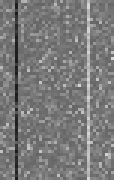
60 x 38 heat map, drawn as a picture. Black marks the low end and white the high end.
Histogram: heavy tails on both sides. Odd lines: columns 6 and 30. Average level on the scale: 50%.
